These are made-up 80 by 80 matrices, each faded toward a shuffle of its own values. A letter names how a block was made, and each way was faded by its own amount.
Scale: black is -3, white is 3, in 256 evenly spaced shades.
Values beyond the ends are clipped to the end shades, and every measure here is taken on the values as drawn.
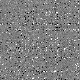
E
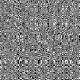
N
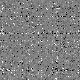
E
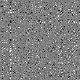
E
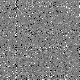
E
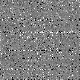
E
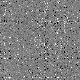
E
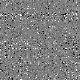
E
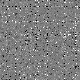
E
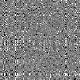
N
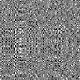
N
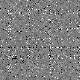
E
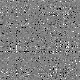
E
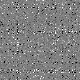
E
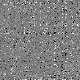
E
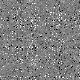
E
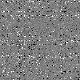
E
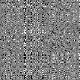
N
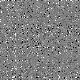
E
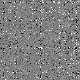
E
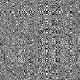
N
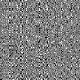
N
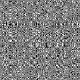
N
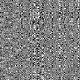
N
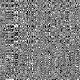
N
